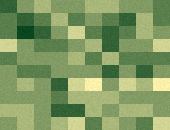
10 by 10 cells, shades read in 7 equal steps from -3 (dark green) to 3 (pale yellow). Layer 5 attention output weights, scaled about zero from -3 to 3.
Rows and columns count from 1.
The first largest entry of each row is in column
3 4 5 1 5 1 6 5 1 5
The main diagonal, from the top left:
-2 -2 -2 -1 1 0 0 0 1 2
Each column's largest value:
2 1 1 1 2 3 1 2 1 3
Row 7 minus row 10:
0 0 0 -3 0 4 -1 2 2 1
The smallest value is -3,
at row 3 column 2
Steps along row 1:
up up down same up same down same down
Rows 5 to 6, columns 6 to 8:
-1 1 -1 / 0 -2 0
